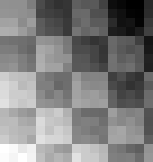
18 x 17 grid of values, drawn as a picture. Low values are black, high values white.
The bottom left is the ninth with the highest average. The ninth with the lowest average is the top right. A checkerboard runs through the table. There is an overall slope up to the bottom left. The values follow a bell shape. Neither half mirrors the other.
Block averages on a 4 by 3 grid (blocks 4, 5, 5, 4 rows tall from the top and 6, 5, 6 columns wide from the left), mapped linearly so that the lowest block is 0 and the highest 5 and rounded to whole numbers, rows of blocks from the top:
310 | 321 | 432 | 543
